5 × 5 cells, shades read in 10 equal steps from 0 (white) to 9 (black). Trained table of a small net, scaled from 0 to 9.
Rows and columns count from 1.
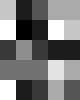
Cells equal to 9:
1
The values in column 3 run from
5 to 8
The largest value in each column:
7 9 8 8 8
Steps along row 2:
up down down up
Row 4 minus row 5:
5 -3 -2 -2 -3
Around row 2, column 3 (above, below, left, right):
6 7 9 0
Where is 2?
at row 1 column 1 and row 2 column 5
